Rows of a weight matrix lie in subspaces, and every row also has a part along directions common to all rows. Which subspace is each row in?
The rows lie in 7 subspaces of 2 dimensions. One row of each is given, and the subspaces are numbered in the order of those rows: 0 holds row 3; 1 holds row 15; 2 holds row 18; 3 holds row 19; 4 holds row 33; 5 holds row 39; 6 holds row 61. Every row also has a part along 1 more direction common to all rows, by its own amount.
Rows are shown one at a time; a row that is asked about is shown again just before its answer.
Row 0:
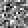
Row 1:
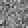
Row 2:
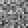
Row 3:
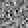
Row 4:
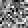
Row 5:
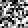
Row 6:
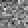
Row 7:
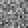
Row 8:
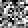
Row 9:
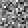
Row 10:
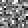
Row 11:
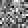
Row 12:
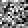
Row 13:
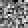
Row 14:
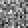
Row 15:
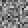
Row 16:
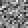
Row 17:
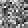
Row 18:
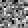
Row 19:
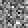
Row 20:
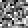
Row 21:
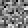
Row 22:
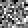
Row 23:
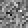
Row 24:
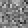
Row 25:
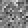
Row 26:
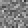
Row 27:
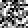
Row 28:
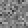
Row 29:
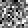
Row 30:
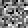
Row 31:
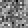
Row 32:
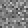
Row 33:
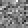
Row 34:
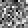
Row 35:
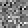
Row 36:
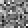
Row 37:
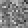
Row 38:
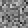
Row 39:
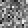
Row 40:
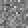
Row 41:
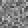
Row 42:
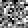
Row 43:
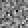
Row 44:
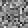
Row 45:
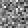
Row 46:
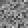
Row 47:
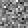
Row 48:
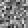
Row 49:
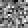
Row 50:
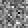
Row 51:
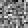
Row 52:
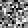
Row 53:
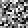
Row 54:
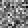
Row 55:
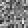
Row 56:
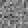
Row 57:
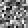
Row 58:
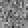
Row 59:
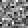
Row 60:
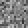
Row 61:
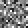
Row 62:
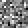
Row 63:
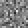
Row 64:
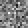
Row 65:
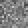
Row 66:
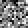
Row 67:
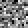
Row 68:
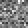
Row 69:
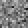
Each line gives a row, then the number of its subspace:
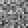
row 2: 6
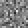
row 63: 0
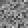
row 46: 4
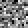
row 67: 2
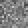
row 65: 6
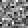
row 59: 1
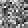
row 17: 1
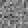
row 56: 4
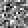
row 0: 5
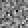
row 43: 0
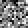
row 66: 0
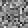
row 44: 1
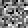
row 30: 5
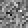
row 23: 0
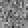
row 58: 6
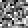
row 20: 1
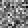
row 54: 3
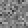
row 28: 2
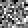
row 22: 6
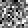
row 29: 5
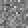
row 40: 5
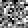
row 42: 0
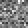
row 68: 2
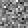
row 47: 3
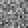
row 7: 6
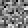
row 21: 5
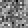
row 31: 6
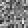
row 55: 5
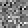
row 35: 1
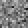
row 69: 3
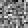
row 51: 4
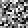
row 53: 3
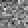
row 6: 2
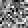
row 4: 2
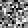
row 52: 0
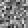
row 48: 5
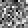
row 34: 5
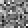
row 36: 6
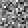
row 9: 3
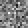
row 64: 0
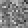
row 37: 1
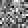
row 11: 2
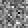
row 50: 3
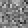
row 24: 1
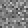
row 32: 3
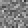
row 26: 4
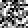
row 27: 6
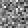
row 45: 3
